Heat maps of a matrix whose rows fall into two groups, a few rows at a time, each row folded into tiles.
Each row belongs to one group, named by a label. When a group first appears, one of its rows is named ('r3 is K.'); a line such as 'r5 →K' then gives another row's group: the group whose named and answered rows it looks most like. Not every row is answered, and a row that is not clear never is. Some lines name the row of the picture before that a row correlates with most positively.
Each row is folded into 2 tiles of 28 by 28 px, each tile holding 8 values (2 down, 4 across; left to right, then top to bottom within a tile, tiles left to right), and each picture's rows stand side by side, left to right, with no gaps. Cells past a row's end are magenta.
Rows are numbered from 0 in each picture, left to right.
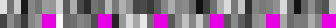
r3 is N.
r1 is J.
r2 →N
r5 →J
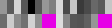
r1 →J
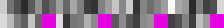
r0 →J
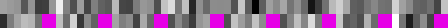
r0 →N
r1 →J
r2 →J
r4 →N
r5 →N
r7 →J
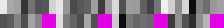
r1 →J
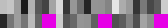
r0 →N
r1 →J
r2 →N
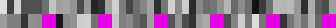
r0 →J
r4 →N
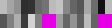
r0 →N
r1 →J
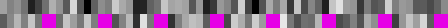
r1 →N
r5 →J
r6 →N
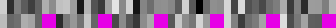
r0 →J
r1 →N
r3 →N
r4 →J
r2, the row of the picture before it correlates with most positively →6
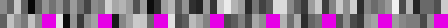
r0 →N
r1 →J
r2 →N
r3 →J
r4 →N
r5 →J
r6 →N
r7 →J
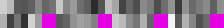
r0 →J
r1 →N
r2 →J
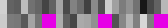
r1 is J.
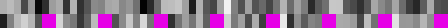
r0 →N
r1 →J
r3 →N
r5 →J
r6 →J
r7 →J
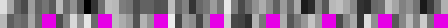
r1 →N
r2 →J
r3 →J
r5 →J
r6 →N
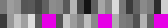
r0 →N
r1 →N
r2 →J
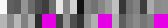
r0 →J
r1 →N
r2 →J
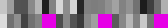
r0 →J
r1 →N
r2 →N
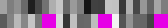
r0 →N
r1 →J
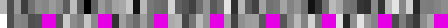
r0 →J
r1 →N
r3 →J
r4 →J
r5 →N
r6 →J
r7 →N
